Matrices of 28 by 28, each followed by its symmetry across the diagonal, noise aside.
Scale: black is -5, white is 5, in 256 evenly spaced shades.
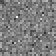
symmetric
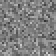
antisymmetric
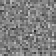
antisymmetric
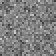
symmetric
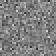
antisymmetric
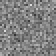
symmetric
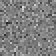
antisymmetric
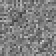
symmetric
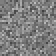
symmetric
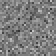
symmetric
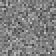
antisymmetric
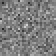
symmetric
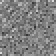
symmetric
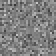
antisymmetric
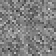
antisymmetric
